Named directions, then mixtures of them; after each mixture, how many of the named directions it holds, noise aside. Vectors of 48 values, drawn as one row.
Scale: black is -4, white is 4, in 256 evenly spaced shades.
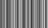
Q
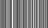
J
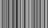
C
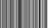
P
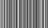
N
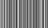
one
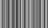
one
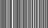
one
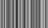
three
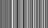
two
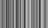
three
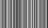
three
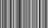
two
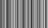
one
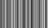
one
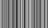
one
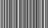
one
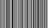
one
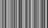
one
